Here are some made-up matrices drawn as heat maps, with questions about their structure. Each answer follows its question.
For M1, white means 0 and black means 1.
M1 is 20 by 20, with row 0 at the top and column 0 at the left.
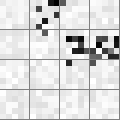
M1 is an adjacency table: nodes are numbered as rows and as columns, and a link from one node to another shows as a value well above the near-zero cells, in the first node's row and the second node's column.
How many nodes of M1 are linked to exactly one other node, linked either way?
6
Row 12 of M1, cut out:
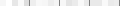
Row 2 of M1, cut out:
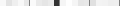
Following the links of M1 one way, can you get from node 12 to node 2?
no
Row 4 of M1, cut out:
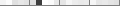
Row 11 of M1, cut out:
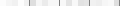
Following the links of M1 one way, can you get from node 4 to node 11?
yes
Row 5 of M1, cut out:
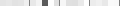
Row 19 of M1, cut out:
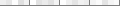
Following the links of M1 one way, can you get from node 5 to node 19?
yes
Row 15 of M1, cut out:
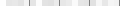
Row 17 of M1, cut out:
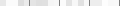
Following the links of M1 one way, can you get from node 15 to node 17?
no
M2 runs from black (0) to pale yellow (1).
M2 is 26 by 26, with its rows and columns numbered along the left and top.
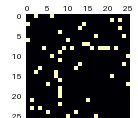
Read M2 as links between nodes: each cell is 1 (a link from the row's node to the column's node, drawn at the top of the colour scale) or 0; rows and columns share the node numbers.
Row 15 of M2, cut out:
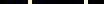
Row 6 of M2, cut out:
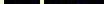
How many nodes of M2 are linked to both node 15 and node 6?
0
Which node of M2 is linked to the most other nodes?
node 8
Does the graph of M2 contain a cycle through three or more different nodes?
yes
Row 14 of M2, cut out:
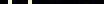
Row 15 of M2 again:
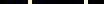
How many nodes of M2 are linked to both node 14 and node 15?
1
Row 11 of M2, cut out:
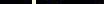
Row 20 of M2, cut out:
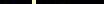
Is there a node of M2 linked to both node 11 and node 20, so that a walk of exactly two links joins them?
yes
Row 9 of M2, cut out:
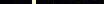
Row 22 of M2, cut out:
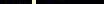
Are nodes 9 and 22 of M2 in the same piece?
yes
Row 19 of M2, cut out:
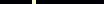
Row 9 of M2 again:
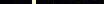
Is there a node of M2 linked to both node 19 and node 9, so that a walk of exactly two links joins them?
yes
